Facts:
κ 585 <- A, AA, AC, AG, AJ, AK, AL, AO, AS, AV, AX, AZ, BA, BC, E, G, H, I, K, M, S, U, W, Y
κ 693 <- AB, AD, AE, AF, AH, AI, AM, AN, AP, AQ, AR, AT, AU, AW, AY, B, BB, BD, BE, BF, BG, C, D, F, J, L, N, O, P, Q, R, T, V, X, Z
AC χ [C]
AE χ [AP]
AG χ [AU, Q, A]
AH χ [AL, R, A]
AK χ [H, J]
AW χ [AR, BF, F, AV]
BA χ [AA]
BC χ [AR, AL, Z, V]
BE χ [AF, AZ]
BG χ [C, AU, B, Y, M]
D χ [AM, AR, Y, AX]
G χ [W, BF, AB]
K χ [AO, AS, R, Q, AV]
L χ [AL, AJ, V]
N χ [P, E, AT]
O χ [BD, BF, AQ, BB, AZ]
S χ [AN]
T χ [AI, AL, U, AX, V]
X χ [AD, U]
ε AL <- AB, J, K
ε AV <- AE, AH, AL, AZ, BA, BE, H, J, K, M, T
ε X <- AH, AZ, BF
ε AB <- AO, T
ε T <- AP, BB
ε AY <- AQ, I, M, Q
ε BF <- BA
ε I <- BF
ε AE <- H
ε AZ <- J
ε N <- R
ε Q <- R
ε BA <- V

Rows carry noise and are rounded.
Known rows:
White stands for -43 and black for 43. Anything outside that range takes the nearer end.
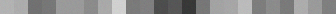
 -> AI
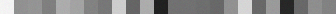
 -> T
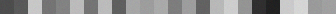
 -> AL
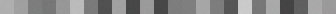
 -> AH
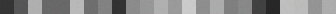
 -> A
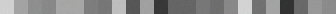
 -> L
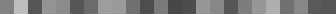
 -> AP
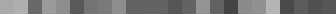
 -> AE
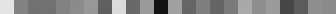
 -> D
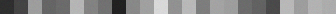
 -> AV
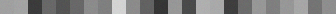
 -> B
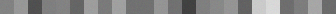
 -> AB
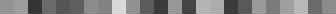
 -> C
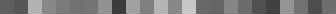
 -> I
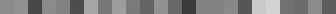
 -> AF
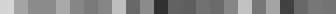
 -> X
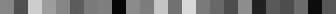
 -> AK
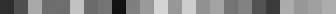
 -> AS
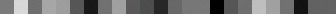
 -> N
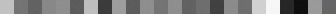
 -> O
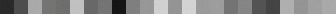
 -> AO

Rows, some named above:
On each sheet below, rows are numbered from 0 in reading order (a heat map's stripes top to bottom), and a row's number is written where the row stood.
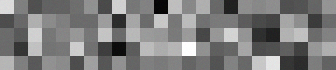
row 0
BG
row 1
AA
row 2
U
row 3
K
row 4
BE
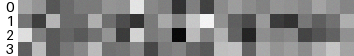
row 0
AM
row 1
AG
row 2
BG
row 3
R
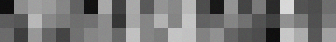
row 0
E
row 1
I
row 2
M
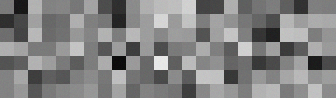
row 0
G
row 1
AV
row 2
AX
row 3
AH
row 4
H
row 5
AU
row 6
F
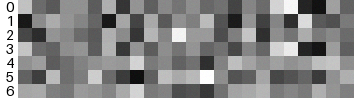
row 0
O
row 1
E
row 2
AZ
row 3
O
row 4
AR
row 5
K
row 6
AI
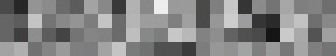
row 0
AZ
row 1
U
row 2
M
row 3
AD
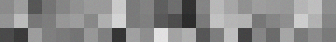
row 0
AR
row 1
V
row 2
W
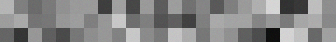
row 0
AW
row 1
Z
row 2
Y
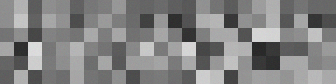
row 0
AY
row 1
J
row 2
BF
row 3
BC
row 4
AJ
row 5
Q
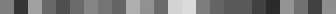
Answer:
AC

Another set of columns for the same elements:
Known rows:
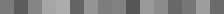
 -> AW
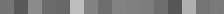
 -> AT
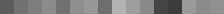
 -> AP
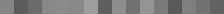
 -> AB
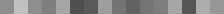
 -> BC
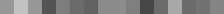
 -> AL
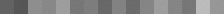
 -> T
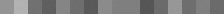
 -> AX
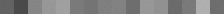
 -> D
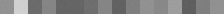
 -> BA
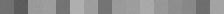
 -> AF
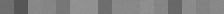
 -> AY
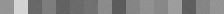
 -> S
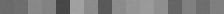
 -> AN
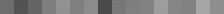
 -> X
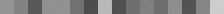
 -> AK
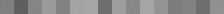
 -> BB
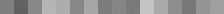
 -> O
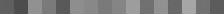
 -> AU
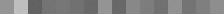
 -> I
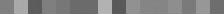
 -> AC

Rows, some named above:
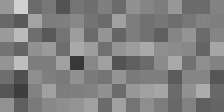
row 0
AA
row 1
Z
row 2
E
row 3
AF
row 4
K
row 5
AM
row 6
BG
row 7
BF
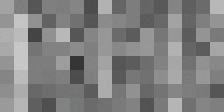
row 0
H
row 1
AJ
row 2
G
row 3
AZ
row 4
K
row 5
AG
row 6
Y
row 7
U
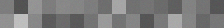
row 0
AR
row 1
A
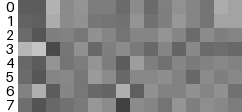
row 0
L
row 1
L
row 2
AY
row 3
W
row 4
AI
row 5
AY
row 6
AC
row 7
AD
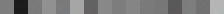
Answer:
J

